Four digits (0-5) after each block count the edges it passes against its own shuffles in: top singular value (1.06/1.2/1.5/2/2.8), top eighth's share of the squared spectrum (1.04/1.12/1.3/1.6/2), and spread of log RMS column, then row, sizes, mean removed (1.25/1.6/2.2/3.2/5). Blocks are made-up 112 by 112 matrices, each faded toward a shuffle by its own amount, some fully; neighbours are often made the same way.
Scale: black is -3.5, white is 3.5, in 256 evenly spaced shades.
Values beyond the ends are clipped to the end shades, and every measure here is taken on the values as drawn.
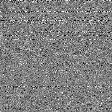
2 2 0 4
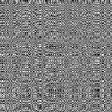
5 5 4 4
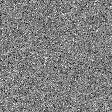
0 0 0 0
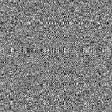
4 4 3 3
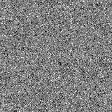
3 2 0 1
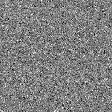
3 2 0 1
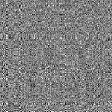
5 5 3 3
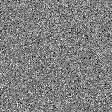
2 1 0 0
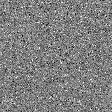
1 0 0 0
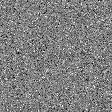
0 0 0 0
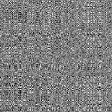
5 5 3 3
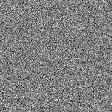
3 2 0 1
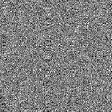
4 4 2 2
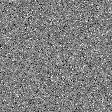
0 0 0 0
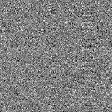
3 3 2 1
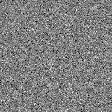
3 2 0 1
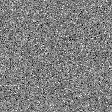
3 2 0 0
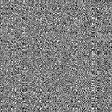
4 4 3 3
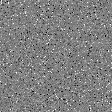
0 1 0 0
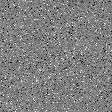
0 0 0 0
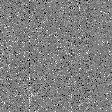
2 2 2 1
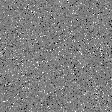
0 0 0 0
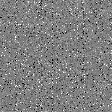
1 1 2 1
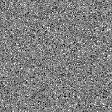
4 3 1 2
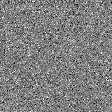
3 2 0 1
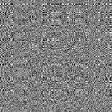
5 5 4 3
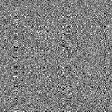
4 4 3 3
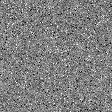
1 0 0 0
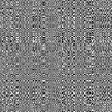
5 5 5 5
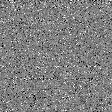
1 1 0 2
